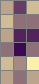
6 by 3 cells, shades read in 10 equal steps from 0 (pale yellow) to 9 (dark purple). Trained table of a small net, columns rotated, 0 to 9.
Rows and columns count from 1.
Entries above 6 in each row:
1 0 2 1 0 0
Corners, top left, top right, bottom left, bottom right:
3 2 3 3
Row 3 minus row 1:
0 1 6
